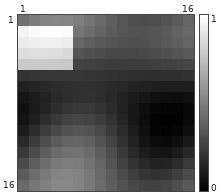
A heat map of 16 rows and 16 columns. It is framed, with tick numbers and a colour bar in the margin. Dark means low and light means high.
Histogram: skewed, a long tail of high values. Average level on the scale: 30%. Ninth with the lowest average: middle right. Roughest part: top left. Odd patch: higher, in the top left. Ninth with the highest average: top left.
